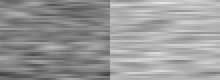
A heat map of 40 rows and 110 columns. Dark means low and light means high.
The table splits into one row of 2 panels. Panel 1,1: middling, streaked across. Panel 1,2: high, streaked across.
